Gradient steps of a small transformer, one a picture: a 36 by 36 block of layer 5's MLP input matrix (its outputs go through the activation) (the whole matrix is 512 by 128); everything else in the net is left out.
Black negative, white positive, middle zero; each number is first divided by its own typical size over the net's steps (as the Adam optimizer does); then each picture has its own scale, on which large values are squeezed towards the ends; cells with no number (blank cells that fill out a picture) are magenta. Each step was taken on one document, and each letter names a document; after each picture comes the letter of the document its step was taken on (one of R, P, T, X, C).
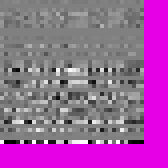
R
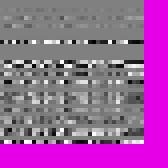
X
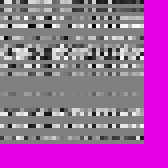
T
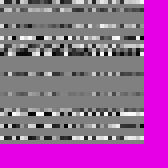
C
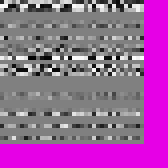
T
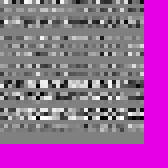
R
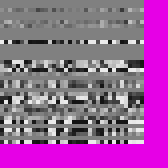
X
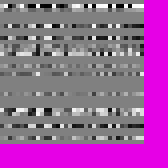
T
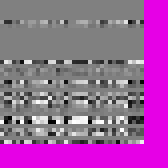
X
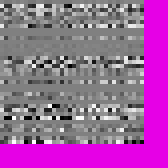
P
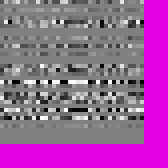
R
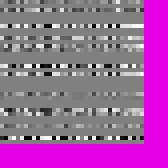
P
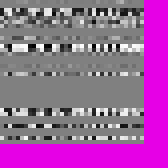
C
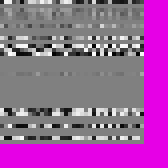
C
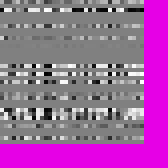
P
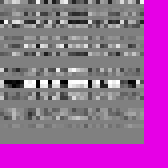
R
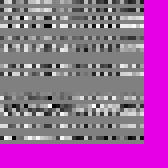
P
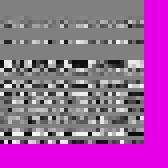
X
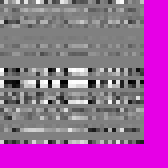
R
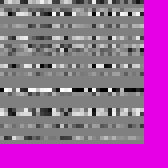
T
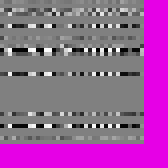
C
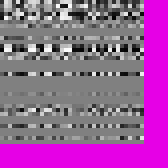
C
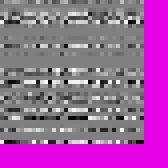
R
